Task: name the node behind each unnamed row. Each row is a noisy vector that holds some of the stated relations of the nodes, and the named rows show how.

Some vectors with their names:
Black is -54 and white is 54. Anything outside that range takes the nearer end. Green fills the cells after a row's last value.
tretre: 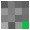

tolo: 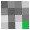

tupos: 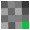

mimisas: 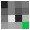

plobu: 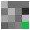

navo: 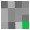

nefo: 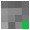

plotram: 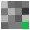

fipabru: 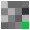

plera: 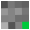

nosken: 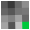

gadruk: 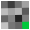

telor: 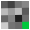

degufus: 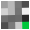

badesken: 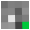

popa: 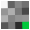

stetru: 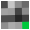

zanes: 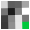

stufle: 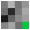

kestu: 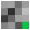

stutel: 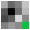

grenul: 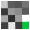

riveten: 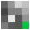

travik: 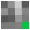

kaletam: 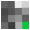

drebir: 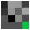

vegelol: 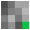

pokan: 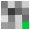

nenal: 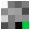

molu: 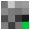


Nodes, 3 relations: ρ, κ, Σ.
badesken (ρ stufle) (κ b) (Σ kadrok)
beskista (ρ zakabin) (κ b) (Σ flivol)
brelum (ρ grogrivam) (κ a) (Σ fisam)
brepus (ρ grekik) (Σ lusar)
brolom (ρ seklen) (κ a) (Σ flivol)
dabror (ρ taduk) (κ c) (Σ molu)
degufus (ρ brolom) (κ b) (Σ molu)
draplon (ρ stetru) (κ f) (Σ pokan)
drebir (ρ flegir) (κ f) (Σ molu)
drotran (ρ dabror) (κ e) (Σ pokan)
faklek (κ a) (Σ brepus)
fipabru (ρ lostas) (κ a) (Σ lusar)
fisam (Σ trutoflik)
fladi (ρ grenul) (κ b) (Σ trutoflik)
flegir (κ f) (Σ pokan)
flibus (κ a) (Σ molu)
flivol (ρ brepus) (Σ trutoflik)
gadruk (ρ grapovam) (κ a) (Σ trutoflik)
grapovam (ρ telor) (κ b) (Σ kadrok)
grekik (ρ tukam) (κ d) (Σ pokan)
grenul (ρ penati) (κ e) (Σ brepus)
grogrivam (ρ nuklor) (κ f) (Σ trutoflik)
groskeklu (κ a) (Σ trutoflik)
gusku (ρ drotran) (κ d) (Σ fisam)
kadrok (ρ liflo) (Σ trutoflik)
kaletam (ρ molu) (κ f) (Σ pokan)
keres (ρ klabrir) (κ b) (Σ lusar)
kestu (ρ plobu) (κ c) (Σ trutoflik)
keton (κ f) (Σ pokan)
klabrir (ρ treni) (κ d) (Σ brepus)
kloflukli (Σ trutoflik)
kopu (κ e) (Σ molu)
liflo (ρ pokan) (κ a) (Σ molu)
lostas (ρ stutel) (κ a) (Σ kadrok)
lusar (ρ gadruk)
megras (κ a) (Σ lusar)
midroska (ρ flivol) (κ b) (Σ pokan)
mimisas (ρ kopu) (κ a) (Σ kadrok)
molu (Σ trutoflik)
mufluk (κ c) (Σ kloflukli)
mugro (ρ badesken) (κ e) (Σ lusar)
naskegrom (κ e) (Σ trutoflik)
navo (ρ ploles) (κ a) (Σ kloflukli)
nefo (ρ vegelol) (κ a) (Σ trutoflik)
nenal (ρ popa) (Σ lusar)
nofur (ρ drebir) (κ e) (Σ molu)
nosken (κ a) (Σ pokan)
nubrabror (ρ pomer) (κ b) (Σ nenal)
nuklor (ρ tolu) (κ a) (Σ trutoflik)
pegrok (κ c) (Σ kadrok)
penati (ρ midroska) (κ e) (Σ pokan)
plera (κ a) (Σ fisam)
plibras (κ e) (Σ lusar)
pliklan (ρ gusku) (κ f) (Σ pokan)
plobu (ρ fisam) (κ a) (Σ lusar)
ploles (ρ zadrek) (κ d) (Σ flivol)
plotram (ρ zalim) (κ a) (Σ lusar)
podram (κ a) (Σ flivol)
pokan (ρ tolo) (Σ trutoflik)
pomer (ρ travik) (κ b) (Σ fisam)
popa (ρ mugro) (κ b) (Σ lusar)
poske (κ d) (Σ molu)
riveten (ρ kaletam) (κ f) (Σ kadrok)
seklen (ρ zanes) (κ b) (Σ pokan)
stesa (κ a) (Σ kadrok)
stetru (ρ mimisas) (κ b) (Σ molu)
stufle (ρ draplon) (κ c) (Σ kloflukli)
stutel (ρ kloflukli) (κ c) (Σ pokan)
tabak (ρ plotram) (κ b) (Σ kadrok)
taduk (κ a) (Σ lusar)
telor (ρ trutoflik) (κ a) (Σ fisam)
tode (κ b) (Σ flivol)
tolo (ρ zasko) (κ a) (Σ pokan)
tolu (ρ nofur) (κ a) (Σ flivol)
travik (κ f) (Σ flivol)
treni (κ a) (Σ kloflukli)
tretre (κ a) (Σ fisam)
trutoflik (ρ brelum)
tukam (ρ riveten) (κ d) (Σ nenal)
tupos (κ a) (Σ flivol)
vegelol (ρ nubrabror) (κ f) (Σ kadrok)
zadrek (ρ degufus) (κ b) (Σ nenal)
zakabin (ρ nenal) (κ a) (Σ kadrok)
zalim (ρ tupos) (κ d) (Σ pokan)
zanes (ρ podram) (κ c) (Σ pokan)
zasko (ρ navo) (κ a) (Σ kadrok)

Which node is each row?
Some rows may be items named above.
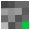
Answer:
brelum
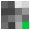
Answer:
kaletam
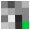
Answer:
grapovam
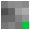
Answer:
naskegrom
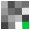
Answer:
seklen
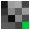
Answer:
drebir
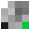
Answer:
zadrek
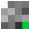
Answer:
popa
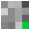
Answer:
ploles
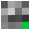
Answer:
poske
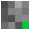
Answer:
grogrivam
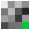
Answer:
tukam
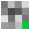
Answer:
pokan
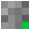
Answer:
pomer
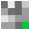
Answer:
kadrok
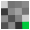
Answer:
mugro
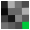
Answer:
nofur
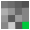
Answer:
fladi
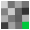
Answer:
klabrir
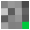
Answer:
tode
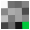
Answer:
nenal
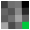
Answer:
tolu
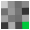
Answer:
brepus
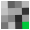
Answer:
lusar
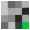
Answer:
lusar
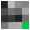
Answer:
kopu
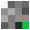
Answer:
popa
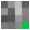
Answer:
travik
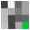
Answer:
liflo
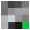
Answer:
zakabin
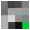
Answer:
zakabin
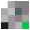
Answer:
zadrek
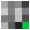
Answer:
beskista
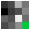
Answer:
flegir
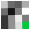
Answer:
zanes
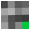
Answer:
flibus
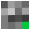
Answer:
poske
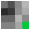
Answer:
drotran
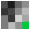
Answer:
penati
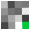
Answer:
seklen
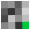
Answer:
pegrok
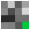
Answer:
dabror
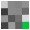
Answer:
plibras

